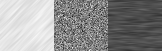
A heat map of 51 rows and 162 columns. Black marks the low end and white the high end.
The table splits into one row of 3 panels. Panel 1,1: very high, slanting up to the right, faint in contrast. Panel 1,2: middling, fine-grained, strong in contrast. Panel 1,3: low, streaked across, faint in contrast.
